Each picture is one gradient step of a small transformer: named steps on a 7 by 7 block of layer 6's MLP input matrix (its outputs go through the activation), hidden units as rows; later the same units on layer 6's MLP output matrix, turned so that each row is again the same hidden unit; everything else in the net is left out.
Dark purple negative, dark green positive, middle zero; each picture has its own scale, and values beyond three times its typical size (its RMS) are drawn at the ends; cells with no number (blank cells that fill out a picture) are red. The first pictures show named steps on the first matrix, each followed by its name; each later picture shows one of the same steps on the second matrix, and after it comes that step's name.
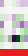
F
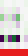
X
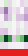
X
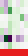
X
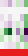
F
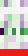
F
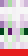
F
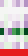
F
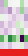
X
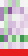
X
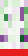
X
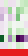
X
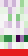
X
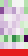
X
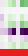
F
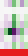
F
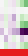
F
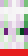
F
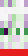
F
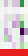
F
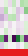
X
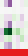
F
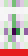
F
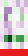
X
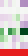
F
